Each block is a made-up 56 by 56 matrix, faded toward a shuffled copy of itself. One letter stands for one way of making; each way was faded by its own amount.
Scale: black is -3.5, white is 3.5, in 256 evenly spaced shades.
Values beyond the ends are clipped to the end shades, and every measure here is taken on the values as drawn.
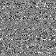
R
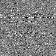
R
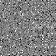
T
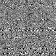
R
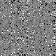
T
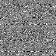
R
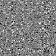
T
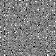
T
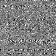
R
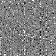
T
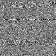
R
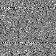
R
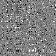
T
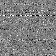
R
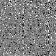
T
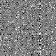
T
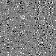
T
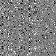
T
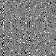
T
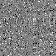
T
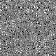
T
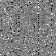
T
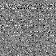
R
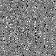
T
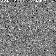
R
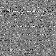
R
